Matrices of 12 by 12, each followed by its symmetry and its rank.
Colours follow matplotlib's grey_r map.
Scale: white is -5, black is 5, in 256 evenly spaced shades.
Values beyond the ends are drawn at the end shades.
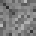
symmetric, full rank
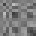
symmetric, rank two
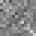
symmetric, full rank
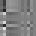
neither, rank one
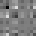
symmetric, rank two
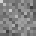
symmetric, full rank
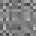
antisymmetric, rank two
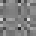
antisymmetric, rank two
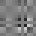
symmetric, rank one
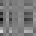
neither, rank one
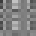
neither, rank one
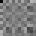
symmetric, rank two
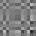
symmetric, rank one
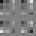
symmetric, rank one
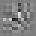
antisymmetric, rank two
